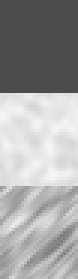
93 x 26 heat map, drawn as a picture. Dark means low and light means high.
It is made of 3 by 1 panels. Panel 1,1: low, flat. Panel 2,1: very high, blotchy, faint in contrast. Panel 3,1: high, slanting up to the right.
